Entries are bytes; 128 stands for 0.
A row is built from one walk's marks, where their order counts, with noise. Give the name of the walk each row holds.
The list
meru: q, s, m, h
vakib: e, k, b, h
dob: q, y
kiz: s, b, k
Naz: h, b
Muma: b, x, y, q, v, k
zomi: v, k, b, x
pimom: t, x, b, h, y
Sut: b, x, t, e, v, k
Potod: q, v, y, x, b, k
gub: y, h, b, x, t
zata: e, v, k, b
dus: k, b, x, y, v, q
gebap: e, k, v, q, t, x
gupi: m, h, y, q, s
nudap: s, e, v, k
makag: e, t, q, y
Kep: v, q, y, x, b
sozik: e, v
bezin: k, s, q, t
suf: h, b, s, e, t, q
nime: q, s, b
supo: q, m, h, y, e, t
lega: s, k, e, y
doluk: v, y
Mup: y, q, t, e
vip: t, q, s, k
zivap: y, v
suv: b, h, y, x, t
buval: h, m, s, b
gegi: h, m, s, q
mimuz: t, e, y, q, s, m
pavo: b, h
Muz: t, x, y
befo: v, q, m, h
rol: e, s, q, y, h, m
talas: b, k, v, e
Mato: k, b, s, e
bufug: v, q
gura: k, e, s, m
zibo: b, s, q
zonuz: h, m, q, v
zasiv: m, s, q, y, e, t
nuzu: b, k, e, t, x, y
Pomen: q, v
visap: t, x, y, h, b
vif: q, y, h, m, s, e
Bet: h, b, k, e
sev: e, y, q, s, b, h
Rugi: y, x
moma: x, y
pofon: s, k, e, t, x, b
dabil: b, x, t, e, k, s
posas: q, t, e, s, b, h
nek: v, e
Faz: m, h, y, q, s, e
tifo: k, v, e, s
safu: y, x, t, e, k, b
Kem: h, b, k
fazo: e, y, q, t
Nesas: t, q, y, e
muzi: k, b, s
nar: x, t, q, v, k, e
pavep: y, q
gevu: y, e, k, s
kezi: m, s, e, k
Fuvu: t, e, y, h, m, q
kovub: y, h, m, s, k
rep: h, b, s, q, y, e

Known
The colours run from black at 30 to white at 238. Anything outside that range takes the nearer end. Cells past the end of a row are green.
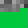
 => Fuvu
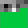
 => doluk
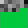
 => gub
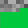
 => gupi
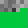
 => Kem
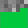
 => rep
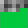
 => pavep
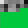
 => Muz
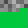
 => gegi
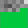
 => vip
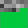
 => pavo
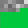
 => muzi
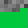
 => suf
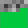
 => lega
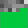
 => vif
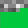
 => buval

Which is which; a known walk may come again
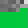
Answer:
Bet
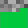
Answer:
gupi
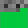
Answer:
Mup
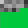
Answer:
visap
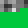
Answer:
dus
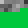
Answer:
zomi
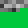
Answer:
posas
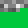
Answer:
buval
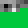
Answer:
doluk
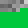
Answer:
kovub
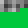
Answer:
pavep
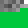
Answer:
kezi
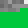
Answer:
dabil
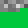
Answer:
nime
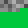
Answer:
gegi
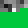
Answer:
sozik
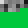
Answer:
Muz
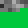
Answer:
befo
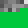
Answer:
vif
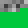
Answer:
lega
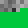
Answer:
Kem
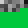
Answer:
suv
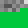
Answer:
vip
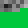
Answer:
Sut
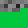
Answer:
zasiv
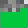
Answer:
Faz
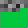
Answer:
supo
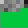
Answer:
Kep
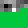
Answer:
zivap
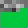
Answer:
Naz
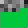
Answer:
gub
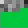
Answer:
pimom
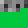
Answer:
makag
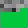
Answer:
vakib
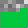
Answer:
muzi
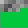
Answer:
Potod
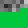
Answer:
nar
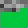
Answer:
pavo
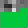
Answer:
bufug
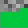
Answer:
zibo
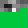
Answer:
Pomen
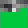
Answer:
zonuz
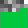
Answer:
tifo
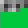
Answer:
dob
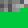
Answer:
gura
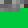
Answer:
Fuvu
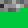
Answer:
meru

